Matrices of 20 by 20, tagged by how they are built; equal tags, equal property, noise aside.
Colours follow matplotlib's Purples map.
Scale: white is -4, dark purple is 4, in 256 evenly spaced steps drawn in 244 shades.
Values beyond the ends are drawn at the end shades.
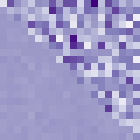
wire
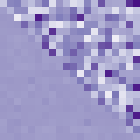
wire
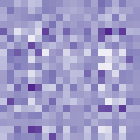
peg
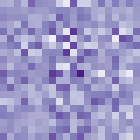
peg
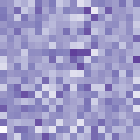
peg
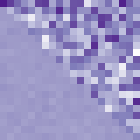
wire
